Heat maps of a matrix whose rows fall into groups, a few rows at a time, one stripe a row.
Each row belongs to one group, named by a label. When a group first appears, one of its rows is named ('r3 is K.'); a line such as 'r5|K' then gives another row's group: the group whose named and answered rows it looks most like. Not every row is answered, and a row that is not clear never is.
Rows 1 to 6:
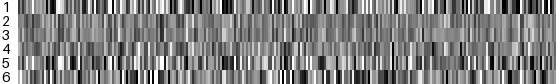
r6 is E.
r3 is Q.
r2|Q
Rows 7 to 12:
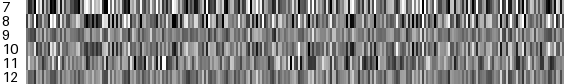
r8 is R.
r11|E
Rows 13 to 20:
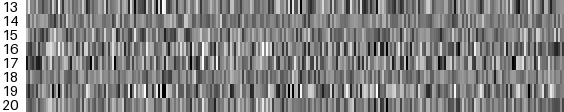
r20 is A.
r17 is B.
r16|A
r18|Q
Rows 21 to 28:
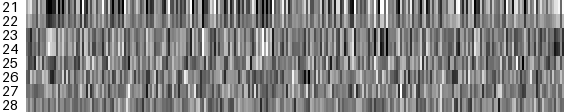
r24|A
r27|Q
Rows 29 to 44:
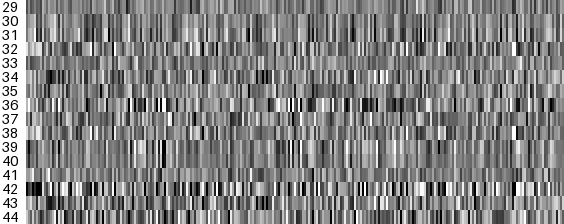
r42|B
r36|E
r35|R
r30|R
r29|B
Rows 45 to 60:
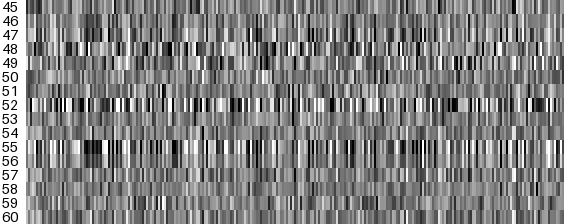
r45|B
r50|A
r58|R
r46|R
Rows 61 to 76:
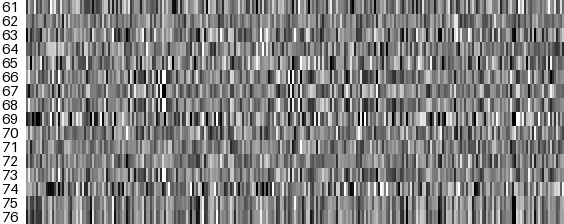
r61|R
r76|B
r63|B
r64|A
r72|B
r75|B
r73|E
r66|E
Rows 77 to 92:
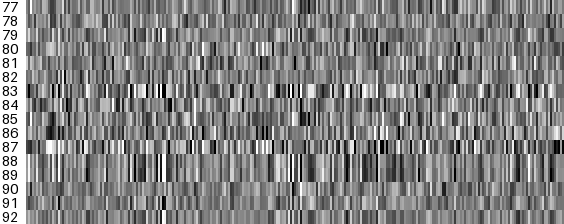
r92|E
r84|Q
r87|A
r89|E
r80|A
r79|E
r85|Q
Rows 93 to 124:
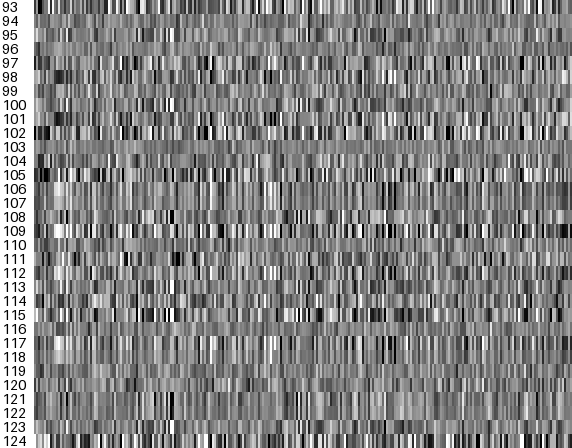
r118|A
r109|A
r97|B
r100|E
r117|A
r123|E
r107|A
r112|A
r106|A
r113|E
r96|A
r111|Q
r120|B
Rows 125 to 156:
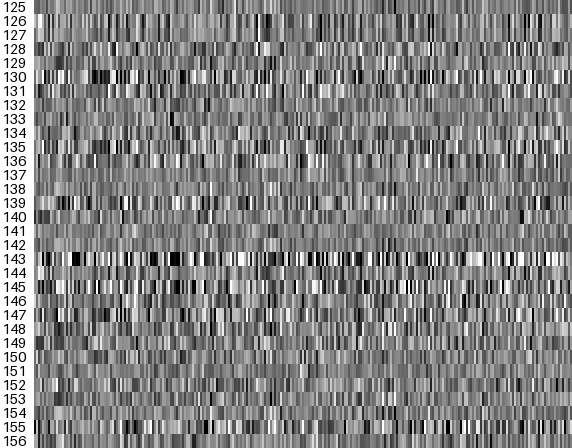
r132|Q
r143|Q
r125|A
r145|Q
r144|R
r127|R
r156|Q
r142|A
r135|R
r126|R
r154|A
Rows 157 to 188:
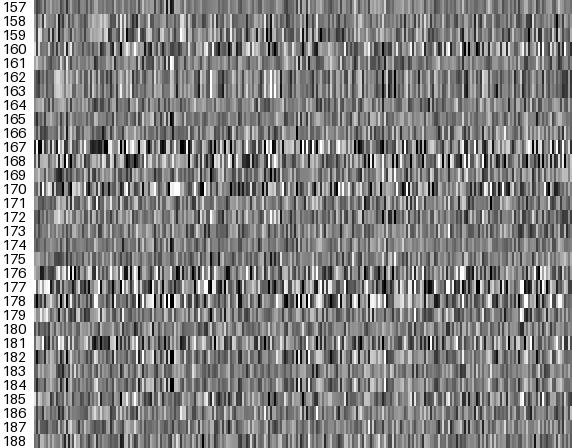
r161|E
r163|A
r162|A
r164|R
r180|B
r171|Q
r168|B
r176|Q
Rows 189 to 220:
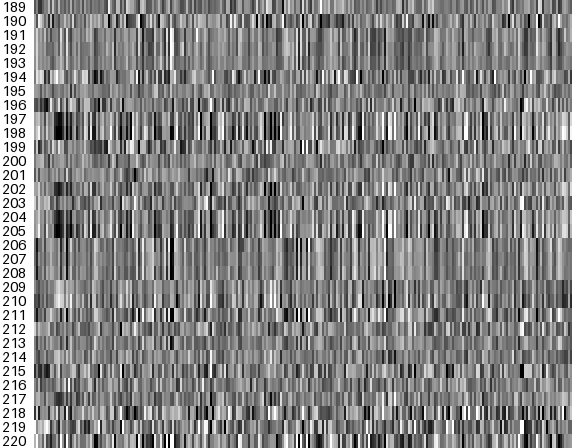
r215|B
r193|E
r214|A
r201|B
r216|Q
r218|B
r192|E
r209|A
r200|R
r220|E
